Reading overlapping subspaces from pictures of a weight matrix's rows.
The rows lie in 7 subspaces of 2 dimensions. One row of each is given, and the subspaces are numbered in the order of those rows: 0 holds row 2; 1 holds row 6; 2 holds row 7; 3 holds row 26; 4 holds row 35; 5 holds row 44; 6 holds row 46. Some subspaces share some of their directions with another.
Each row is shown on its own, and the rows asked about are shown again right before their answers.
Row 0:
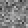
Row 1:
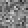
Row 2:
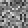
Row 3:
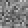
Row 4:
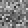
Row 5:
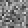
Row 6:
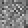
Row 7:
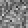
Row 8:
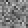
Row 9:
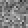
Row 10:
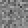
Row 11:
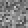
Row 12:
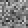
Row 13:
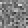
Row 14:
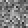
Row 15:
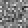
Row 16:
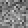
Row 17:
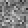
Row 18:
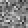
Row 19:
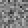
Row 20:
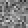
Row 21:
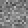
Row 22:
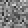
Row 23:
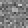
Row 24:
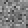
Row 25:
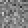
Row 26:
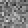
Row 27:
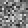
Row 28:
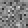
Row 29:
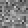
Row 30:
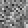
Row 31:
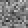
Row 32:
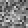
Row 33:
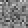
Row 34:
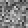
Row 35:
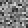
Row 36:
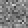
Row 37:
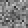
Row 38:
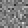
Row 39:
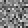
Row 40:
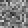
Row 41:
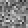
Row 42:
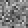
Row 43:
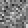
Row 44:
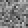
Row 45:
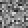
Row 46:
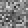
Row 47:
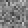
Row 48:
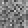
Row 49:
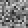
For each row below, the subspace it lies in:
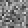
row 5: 2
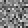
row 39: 5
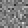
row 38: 5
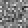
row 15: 5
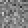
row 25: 3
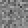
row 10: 3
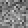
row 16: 1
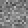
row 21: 2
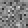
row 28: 0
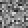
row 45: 4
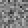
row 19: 3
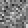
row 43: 1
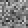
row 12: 4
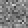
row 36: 2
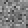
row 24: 0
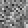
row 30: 1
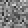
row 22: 3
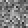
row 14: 5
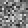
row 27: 0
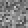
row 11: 6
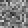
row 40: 0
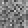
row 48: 1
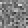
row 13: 4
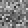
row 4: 6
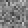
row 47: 0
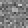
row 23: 4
